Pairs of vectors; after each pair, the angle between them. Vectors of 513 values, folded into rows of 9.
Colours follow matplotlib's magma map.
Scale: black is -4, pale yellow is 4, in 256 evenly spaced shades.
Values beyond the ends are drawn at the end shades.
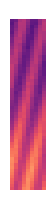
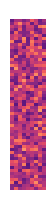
orthogonal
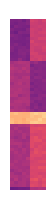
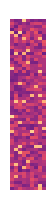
orthogonal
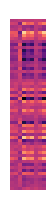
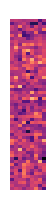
partly opposed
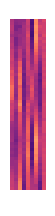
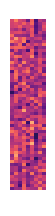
partly opposed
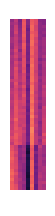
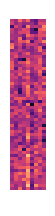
partly opposed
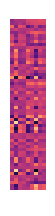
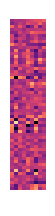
nearly parallel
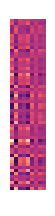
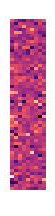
orthogonal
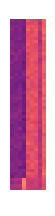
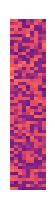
orthogonal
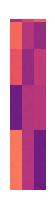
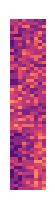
partly opposed
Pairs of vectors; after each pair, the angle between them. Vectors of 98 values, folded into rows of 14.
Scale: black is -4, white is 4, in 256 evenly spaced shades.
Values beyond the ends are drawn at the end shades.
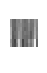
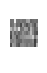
partly opposed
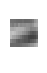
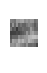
nearly opposite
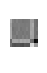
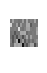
orthogonal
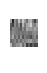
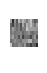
nearly parallel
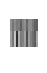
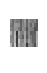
nearly parallel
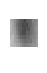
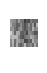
partly aligned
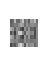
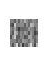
orthogonal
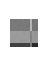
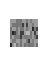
orthogonal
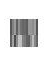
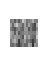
partly opposed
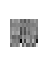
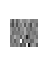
partly opposed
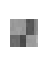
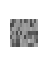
orthogonal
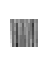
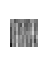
nearly opposite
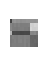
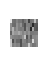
partly opposed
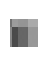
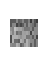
partly opposed
